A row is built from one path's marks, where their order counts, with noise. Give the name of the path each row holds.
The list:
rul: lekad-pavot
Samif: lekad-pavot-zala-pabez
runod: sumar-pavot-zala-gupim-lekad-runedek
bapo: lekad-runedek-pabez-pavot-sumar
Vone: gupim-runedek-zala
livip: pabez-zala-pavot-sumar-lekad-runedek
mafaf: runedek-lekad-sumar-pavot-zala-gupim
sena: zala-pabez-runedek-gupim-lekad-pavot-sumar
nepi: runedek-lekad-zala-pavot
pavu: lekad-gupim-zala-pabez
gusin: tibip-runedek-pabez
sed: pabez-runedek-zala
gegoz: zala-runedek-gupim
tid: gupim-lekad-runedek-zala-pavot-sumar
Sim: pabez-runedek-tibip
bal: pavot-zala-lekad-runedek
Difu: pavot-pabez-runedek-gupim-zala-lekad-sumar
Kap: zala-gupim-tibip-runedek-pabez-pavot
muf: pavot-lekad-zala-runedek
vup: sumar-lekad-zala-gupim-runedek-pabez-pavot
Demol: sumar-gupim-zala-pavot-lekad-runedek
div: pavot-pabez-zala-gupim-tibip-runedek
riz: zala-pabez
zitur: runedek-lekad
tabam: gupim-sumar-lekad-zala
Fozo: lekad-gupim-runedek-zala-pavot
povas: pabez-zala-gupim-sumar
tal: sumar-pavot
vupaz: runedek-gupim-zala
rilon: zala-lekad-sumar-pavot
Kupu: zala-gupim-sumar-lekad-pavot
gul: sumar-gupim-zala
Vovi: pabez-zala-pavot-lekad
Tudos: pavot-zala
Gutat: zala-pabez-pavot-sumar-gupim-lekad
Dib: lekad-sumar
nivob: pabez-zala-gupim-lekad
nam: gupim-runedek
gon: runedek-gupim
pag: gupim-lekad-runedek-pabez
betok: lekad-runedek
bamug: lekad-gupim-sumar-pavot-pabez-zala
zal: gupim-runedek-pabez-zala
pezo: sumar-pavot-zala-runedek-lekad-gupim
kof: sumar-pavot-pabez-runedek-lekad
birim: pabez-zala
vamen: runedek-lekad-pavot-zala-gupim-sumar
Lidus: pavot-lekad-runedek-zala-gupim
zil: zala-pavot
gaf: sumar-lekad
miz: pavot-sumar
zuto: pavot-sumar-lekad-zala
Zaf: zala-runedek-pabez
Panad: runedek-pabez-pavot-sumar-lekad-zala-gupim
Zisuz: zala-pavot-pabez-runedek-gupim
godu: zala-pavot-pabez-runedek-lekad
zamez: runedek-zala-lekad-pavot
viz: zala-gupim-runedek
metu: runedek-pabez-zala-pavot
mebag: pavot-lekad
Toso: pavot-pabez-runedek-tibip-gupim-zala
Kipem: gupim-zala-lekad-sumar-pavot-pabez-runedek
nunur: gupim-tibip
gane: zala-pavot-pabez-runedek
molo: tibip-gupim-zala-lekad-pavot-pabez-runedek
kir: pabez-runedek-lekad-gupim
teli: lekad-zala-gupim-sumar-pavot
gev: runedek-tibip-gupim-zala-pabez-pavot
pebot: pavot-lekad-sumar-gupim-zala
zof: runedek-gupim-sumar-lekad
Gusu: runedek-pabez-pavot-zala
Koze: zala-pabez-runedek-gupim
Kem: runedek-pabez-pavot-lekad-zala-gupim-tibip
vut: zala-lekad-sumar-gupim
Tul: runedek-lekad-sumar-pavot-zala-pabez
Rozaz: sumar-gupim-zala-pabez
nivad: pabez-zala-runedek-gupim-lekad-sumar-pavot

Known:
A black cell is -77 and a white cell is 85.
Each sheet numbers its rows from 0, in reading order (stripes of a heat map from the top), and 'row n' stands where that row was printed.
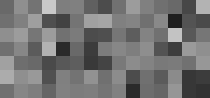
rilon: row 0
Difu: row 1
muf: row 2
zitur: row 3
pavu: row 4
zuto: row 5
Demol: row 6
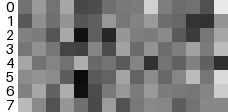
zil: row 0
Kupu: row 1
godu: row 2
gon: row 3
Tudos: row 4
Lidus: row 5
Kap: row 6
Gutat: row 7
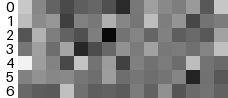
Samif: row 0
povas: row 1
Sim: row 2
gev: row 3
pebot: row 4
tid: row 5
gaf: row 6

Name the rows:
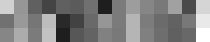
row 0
Tul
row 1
Fozo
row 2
nepi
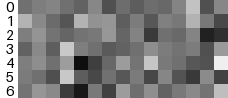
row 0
vut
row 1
nam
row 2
livip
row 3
nivad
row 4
metu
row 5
mebag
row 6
gegoz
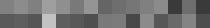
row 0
sena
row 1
zof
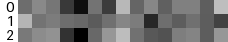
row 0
Koze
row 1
Gusu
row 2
pezo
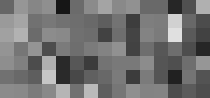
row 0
zamez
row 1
gane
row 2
Kipem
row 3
tabam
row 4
kof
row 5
Vovi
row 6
miz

